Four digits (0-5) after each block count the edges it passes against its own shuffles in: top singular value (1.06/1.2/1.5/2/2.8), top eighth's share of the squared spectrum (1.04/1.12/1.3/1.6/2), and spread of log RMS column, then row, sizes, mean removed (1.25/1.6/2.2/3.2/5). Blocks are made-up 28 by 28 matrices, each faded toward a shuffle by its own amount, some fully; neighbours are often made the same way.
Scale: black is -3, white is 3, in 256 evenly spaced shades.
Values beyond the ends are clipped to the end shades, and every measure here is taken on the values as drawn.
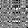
4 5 3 3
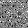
2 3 0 1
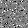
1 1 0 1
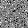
1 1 0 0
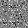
2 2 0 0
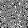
2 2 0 0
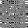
4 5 2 2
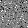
0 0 0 0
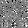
2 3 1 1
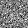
0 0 0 0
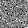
0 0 0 0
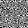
2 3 0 3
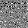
2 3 0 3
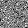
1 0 0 0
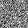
0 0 0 0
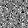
2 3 1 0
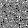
1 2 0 0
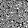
0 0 0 0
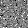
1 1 0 0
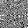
3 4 1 1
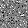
0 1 0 0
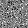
0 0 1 0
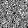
1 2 0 0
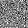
1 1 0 0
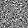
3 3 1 1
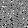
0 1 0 0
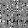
3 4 2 2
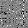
3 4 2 1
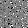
1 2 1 0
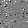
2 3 1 0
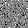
2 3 0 0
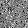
0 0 0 0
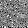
2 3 0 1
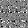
2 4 1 2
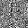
3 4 2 0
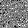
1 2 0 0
